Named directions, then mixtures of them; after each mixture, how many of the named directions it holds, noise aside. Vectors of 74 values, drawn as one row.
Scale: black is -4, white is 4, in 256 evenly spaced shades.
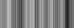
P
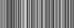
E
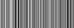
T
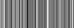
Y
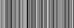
two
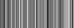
two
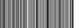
one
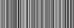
two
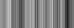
one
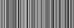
two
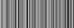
three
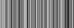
three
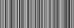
three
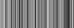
two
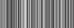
one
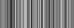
two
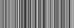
two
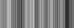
one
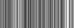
three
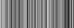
three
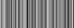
three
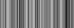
two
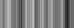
one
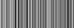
two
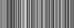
one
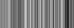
two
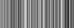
two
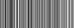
one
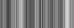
one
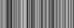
three
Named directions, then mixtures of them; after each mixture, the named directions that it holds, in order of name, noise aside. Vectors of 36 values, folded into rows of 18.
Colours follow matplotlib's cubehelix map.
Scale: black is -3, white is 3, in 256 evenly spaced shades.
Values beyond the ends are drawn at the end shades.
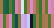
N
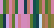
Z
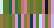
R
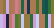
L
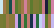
R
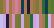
L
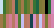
L, R, Z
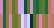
L, N, Z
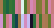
N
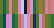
N, R, Z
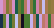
L, N, R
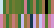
L, R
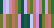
N, R, Z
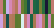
L, Z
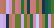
L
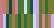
R, Z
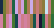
N, R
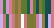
L, Z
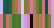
N, R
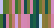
R, Z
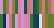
Z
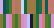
N, R, Z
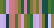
L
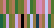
L, N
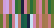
N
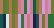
L, R, Z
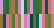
N, R, Z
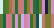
R, Z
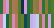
L, N, Z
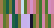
N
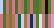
L, R, Z
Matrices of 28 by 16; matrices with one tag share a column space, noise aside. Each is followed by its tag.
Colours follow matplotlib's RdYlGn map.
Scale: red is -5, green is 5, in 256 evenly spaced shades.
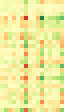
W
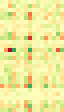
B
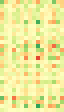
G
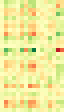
B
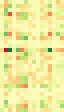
B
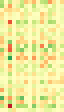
G
